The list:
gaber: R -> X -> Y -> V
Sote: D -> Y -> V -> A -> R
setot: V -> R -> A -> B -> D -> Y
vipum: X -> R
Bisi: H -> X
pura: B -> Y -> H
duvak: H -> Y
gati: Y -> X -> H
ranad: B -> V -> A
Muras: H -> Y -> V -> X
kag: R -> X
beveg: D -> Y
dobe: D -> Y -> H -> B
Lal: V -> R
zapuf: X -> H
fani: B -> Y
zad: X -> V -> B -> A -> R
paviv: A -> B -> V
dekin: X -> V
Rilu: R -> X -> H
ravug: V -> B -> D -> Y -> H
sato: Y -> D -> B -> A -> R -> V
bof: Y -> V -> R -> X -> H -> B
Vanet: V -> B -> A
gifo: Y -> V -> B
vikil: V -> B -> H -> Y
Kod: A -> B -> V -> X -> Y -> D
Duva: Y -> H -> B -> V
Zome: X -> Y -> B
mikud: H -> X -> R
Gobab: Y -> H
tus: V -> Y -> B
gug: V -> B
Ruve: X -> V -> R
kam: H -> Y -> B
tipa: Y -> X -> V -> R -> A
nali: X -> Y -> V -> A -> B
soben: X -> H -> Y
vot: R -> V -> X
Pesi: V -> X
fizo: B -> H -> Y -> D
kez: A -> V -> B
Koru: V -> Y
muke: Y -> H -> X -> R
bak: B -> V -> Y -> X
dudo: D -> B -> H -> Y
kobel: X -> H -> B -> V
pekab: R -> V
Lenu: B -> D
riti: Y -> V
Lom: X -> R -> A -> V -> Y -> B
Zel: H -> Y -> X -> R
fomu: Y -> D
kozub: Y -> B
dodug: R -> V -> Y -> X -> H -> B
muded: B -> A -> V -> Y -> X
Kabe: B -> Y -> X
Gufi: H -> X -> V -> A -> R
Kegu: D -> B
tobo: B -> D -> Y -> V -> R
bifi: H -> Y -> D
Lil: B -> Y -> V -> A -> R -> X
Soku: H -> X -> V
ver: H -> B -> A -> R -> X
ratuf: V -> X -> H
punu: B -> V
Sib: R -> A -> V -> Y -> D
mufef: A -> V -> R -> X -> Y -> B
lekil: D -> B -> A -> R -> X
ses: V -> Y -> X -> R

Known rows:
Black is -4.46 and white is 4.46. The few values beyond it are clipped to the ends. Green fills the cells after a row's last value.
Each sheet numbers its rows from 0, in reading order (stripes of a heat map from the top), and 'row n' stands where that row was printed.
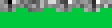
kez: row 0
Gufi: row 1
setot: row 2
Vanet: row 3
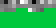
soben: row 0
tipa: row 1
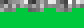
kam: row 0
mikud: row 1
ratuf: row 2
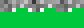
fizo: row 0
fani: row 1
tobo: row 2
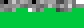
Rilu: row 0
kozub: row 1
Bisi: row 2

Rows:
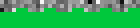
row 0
lekil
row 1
ravug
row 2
ver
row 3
vot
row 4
paviv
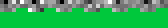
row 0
vipum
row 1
riti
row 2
gaber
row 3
duvak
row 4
sato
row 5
Sib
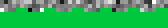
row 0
Duva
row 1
Kegu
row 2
Lom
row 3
Muras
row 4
beveg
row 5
Lal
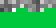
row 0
Lenu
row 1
muded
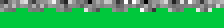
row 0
Zel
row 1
bifi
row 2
mufef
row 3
muke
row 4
dekin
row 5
Gobab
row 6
nali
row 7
pura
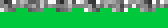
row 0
ses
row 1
Soku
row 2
zapuf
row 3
Koru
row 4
punu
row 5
Pesi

